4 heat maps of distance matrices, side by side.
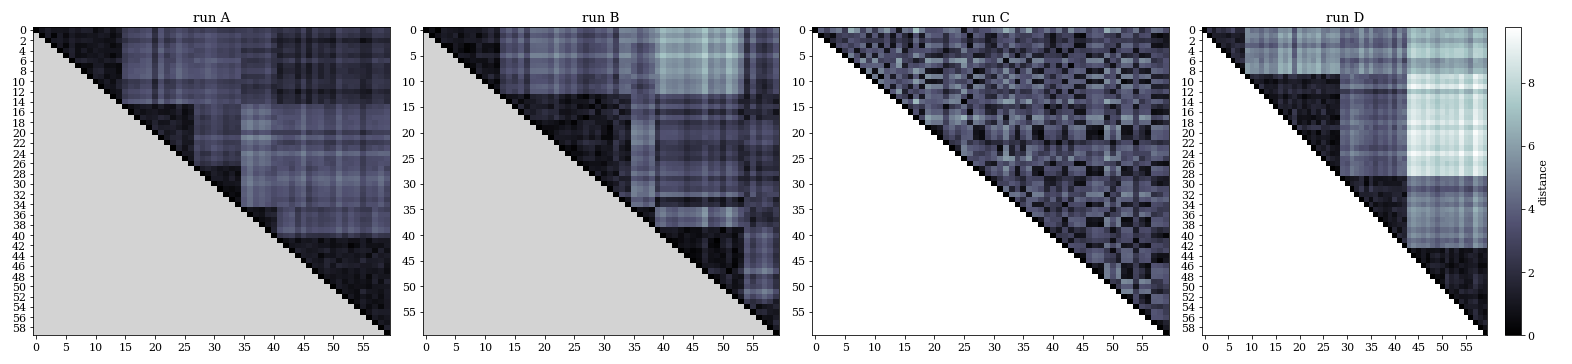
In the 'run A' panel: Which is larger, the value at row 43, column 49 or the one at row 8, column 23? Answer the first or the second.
the second
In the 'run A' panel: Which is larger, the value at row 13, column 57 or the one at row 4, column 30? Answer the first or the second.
the second
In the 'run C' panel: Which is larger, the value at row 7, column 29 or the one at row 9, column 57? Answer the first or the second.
the first
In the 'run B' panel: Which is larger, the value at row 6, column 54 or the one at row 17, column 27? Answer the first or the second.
the first
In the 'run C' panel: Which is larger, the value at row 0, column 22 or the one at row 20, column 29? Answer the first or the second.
the first
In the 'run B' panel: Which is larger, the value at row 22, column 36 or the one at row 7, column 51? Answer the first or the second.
the second
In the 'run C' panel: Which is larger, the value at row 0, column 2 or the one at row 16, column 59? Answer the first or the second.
the first
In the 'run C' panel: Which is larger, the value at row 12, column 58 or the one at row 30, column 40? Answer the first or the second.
the first
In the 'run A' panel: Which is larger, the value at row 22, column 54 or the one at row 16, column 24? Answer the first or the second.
the first
